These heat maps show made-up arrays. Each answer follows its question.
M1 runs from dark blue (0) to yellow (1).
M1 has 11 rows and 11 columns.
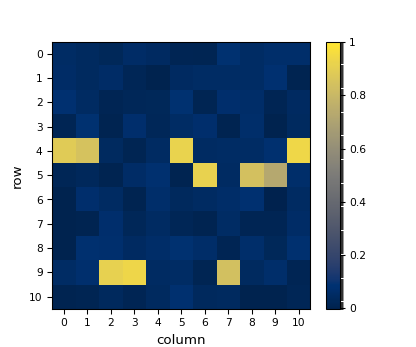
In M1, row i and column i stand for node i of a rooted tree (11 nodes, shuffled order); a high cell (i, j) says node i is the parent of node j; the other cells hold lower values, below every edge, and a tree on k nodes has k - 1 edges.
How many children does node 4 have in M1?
4
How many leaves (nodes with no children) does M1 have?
8
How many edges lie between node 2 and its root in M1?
3
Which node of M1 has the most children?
4
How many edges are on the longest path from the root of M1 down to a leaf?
3
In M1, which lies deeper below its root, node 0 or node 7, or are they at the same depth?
node 7
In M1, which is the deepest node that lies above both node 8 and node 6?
5
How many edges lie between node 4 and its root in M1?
0
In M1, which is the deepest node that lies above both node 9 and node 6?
5
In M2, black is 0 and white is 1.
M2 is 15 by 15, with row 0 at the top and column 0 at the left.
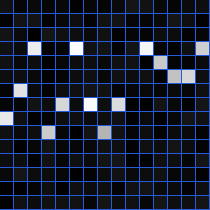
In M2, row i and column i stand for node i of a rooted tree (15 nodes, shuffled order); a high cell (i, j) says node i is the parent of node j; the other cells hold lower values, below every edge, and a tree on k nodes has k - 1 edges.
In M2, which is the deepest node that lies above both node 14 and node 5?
3
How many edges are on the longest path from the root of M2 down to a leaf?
3
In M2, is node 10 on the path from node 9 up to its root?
no
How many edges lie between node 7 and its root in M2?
1
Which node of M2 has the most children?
3
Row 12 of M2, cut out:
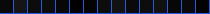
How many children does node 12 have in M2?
0
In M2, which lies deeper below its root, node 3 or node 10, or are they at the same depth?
node 10
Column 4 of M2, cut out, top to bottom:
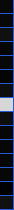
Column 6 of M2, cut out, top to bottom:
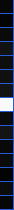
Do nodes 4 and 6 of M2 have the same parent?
yes
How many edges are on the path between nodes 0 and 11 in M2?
4
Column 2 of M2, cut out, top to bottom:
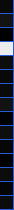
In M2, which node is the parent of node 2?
3
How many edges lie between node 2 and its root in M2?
2
